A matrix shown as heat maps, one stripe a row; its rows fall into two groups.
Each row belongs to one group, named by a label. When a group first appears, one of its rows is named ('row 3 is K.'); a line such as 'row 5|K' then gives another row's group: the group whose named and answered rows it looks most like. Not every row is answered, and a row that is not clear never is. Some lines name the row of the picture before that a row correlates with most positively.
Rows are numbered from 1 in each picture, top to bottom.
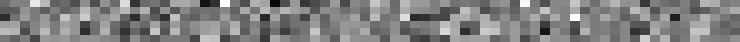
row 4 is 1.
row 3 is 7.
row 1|7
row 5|1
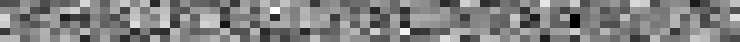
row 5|7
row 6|1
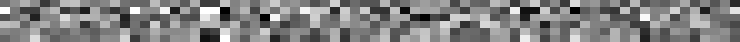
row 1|7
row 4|1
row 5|7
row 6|7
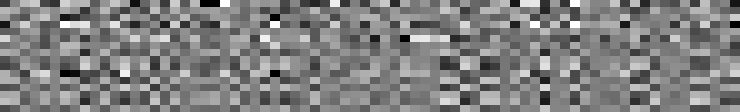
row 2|1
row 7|7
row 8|1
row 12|1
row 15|1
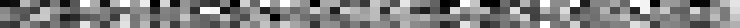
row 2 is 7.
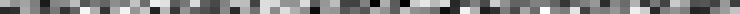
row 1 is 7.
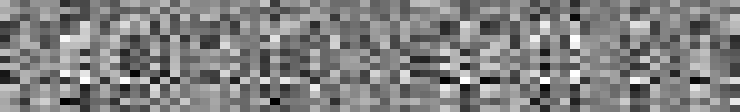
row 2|1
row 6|7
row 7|7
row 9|7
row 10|1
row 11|7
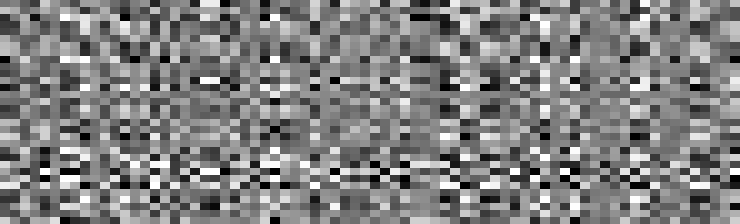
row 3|7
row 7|1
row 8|1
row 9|7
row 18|1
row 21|1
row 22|7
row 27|1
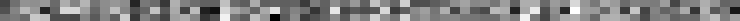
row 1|7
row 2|7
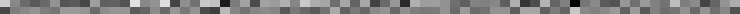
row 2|7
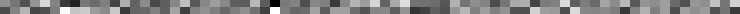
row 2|7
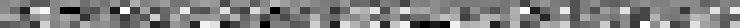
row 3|1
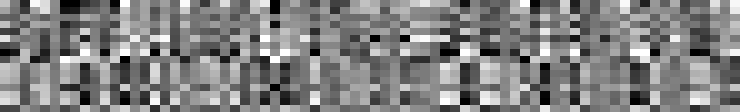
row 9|7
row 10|1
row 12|1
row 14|1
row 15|1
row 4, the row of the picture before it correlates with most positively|2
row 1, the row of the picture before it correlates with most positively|2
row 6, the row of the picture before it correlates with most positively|1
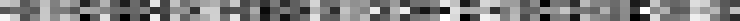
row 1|1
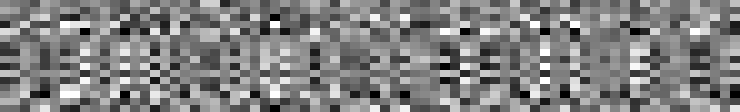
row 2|1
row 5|1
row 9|7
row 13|7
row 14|7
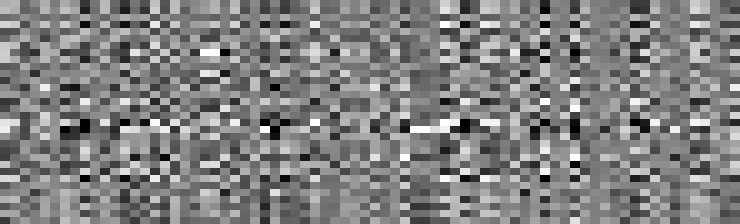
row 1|1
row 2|1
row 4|1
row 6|7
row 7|1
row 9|1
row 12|7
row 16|7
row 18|1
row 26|1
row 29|1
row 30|7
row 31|1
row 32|7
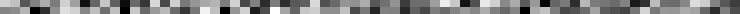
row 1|1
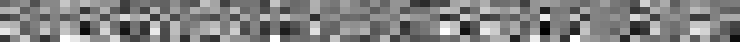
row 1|7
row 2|1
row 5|1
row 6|7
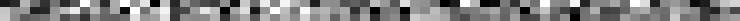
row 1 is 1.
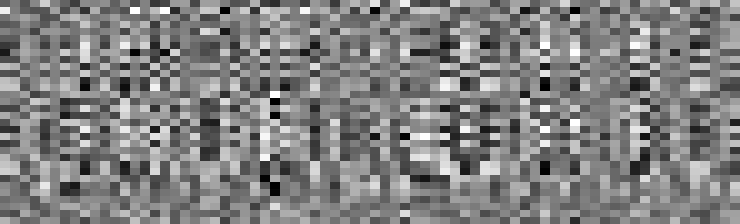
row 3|7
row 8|7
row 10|1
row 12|1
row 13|1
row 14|7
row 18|7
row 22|7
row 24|1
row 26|7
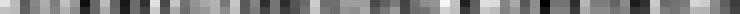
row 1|1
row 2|1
